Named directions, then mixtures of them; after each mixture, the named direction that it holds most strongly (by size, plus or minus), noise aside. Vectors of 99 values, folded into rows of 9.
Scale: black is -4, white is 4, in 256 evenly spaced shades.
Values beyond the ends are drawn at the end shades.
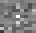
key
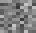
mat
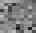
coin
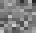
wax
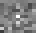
key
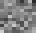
wax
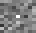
key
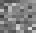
coin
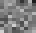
wax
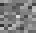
mat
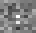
key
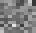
wax
